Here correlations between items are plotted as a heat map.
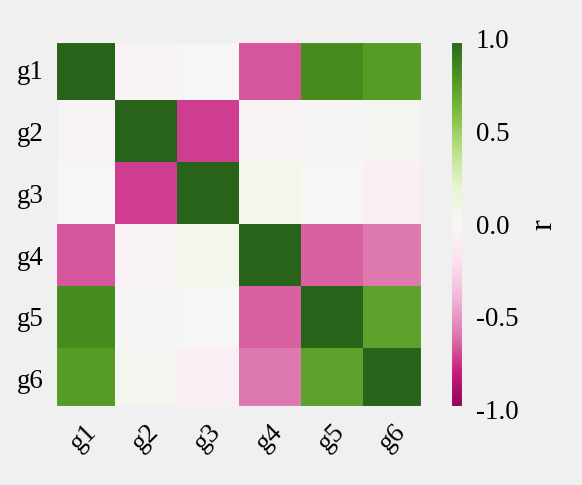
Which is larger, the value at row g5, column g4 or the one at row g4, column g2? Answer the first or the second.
the second
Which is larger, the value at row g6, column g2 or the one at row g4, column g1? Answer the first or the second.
the first
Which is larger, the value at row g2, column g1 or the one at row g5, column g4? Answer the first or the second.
the first
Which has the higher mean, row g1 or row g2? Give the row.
g1
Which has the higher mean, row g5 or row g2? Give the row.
g5
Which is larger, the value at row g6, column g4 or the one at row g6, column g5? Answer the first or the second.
the second
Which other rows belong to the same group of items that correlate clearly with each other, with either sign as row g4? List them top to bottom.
g1, g5, g6
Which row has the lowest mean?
g4
